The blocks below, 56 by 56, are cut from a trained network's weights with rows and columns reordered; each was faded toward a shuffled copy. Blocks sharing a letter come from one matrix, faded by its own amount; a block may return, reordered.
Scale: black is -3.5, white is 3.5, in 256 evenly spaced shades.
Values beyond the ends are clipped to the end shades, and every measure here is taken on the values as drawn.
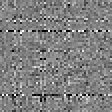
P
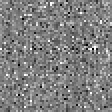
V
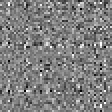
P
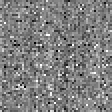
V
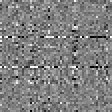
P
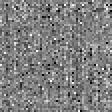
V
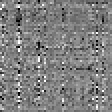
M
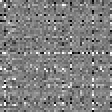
M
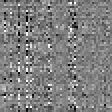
M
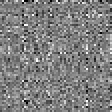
P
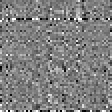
P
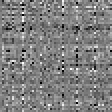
M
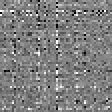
M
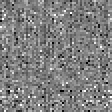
V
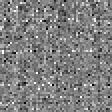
V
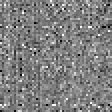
V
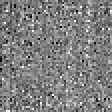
V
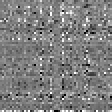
M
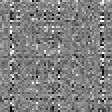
M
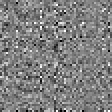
P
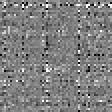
M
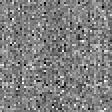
V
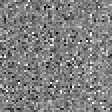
V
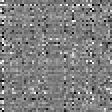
M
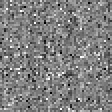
V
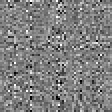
P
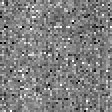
V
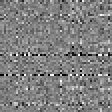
P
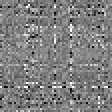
M
